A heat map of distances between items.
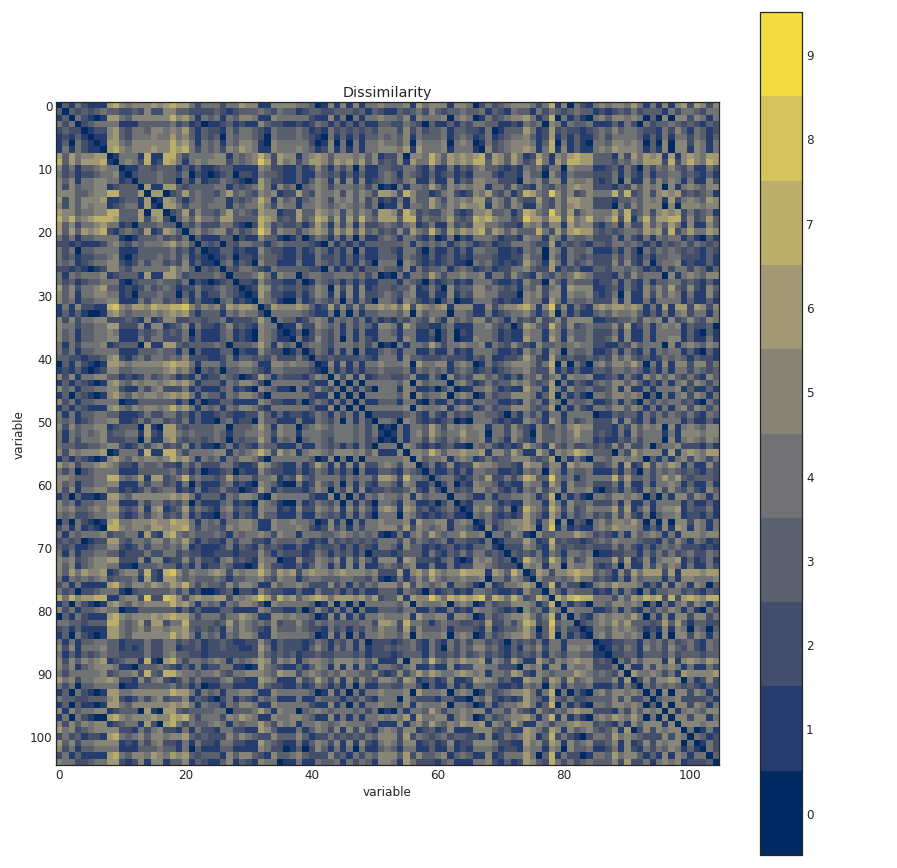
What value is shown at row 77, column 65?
1
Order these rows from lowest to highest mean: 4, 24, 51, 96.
24, 4, 96, 51
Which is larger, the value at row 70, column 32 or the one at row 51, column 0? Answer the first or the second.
the second
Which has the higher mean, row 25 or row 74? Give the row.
74
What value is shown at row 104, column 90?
6
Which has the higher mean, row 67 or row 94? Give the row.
67
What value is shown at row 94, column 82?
2
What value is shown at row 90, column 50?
5
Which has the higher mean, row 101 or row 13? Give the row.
13
